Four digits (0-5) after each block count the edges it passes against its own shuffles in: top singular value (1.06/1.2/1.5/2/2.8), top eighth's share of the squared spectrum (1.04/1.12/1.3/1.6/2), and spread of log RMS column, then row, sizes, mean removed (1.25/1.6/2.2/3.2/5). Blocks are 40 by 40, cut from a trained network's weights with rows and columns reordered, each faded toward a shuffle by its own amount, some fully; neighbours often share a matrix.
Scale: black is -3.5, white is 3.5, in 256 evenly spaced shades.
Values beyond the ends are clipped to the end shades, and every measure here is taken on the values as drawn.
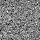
0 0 0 0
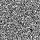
0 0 0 0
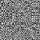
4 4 2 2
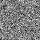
1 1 0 0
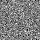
0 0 0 0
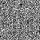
3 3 0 0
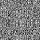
3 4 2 1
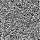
1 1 0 0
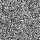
0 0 0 0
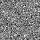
2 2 0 0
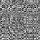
4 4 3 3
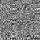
4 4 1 2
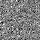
2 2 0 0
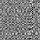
4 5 2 3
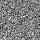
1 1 0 0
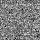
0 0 0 0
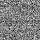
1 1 0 0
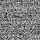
2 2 0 0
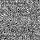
1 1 0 0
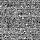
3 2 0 0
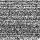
4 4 0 2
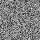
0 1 0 0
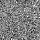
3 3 0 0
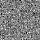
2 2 0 0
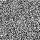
0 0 0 0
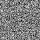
2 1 0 0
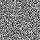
3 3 1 0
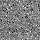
0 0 0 0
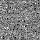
0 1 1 0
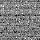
3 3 1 0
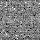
2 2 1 0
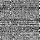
3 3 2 1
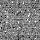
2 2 1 0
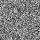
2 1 0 0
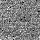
1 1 0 0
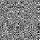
3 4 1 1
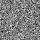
2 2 0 0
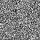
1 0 0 0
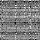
4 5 2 2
